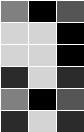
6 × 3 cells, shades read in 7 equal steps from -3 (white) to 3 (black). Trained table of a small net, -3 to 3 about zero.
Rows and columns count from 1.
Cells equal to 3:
4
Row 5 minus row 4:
-2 5 -1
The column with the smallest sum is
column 2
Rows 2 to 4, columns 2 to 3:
-2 3 / -2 3 / -2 2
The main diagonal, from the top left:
0 -2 3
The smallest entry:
-2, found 6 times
